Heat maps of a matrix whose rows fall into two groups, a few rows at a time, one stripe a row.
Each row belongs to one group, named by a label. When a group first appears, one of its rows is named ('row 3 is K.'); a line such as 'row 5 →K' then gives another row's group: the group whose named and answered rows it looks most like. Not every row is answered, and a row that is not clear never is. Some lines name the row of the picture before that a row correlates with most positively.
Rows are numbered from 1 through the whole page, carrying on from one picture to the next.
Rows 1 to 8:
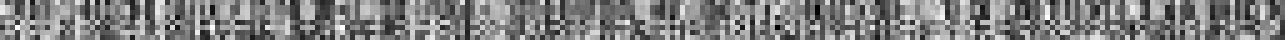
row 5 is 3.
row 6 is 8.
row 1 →8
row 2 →8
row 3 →8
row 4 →8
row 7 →3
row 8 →3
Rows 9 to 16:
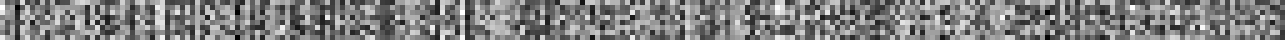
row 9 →3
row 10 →8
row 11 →8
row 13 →8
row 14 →3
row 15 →3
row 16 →8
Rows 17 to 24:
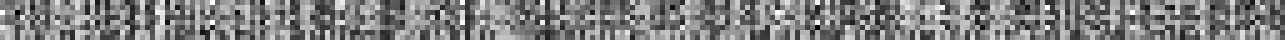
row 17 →8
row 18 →8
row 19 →8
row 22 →8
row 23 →3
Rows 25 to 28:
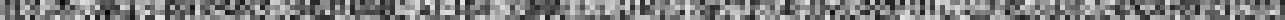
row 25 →3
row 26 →3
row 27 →3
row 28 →8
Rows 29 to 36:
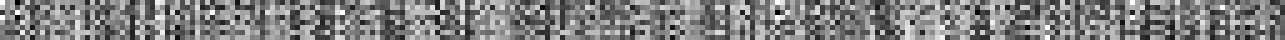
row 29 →8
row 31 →8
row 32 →8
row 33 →3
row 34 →8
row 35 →3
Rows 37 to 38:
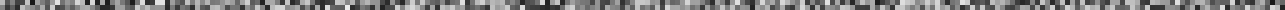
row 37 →8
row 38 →3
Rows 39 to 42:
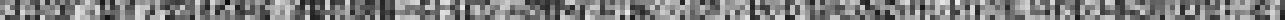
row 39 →3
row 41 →3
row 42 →3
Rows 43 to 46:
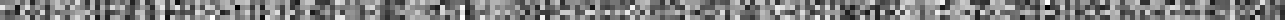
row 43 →8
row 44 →8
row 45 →3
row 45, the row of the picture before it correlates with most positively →42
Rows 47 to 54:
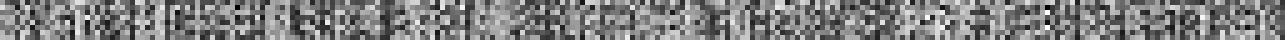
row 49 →8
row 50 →3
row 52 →8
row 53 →3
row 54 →3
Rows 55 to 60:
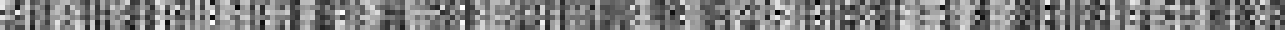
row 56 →8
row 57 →8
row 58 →8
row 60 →8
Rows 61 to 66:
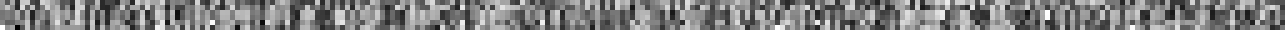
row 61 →3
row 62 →3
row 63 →8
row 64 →8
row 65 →8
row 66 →8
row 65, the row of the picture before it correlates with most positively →59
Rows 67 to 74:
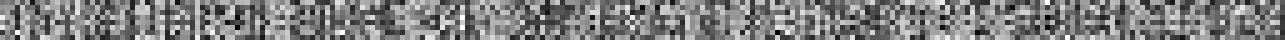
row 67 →8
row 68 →3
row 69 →3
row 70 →8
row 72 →8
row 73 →8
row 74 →3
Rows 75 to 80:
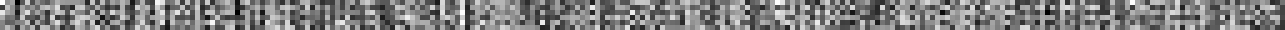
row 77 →8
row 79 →8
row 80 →3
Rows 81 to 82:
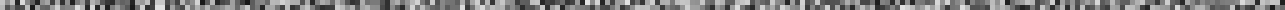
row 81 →3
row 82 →8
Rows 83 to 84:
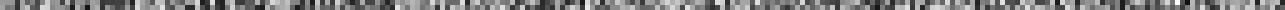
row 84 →3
